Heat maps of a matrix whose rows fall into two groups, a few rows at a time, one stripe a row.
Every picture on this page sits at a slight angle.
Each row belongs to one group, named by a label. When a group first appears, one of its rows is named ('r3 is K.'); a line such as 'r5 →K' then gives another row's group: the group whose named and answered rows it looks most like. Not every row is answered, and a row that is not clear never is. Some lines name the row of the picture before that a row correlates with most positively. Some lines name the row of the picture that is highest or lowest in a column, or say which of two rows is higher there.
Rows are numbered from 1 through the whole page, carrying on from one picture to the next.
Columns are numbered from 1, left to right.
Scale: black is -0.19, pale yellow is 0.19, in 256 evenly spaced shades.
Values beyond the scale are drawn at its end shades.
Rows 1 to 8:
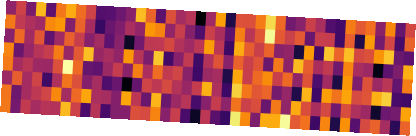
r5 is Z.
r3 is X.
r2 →Z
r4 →Z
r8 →Z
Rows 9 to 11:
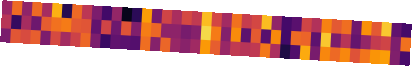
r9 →X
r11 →X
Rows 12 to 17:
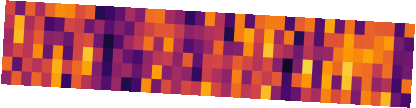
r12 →Z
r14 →X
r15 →X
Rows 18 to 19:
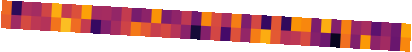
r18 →Z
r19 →Z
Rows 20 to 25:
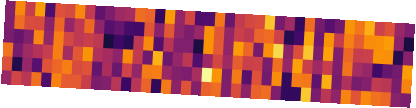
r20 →X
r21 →X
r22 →X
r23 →Z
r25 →X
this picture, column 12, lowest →22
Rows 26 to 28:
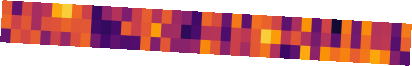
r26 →Z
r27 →Z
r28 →X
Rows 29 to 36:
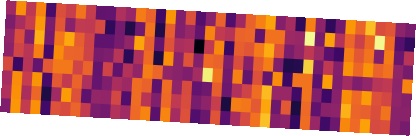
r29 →X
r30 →X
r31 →X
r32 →X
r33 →Z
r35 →X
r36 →X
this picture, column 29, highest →35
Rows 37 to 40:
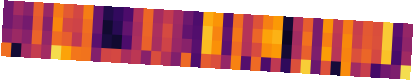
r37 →X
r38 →X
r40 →Z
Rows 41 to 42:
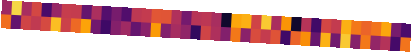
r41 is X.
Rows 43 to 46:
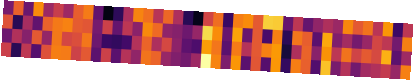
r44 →Z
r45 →X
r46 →Z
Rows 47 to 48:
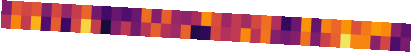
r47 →X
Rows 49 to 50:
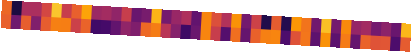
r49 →Z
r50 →Z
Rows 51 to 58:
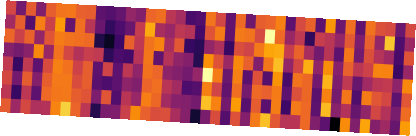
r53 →Z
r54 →X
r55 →Z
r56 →Z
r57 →Z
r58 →Z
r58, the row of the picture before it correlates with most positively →50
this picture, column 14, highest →58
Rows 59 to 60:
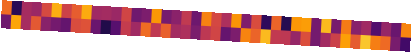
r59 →Z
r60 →X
